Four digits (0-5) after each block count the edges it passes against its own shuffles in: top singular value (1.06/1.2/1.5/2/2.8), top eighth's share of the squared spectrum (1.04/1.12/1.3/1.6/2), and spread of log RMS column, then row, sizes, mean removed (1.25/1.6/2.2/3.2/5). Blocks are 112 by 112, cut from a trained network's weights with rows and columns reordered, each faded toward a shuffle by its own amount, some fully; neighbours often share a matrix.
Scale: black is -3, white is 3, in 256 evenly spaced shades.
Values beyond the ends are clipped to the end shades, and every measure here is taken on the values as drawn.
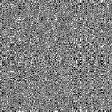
4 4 3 3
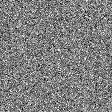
0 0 0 0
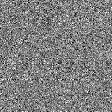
4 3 0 2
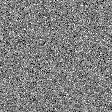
0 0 0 0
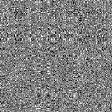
4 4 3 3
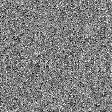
3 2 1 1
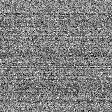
3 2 0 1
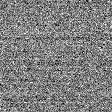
2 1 0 0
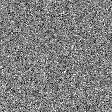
0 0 0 0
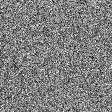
0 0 0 0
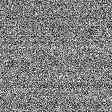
2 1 0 0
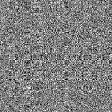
4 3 1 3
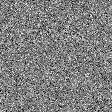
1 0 0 0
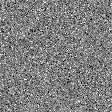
0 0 0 0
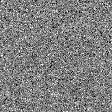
3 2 0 1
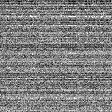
5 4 2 3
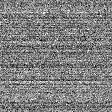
4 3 0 2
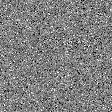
1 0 0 0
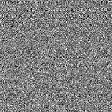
4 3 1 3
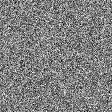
1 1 0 0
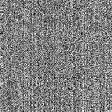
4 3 1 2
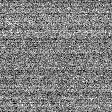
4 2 0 1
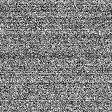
3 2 0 1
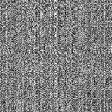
4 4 2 2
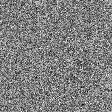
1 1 0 0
